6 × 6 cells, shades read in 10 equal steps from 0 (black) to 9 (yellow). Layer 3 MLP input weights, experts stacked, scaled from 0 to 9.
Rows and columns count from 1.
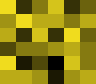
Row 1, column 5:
2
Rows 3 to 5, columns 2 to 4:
2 8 2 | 5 5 6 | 1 3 0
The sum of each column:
41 26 34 24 37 32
